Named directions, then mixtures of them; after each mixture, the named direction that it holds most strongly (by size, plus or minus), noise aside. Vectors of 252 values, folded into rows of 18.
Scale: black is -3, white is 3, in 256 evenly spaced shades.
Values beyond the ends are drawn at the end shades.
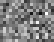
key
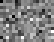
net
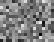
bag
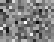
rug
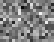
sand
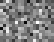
rug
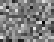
bag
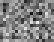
key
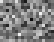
net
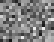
bag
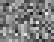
key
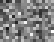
rug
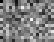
net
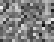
bag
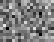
bag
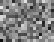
bag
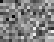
net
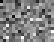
net
